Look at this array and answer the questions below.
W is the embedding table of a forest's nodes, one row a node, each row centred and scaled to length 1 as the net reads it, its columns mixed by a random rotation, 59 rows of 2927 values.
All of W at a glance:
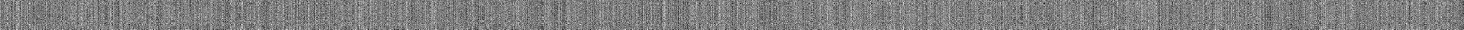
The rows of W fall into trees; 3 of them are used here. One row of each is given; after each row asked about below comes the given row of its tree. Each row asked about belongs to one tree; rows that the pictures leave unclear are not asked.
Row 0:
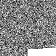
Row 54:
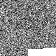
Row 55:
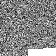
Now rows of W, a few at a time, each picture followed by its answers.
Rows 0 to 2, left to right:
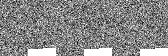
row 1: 54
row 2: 0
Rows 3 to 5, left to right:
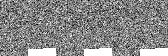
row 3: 55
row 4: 54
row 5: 55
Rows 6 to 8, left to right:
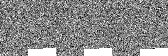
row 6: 55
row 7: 55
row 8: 55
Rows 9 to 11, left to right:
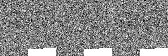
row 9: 54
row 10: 0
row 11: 54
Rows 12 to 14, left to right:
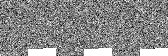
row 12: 55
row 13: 0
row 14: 55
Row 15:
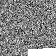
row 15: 0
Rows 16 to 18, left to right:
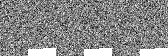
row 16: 55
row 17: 0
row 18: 0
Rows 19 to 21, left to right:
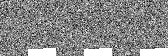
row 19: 55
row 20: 54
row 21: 0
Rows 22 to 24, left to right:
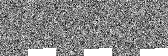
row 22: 55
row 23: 0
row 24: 0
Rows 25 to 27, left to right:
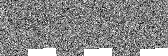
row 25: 54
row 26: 55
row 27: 0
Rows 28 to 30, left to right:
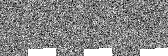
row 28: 55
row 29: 0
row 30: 54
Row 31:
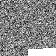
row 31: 55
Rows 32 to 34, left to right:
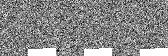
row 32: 0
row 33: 55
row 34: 0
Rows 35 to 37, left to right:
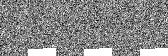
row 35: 0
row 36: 0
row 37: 55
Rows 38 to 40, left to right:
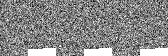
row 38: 0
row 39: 0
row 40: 55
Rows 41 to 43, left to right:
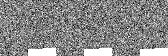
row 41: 54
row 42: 54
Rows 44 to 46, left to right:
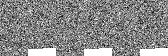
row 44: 0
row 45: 55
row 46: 0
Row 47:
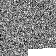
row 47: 0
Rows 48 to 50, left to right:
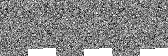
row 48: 55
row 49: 55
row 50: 55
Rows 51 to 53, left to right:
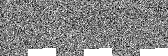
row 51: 0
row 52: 54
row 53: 55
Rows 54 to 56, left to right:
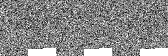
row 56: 54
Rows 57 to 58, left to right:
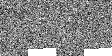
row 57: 55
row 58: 54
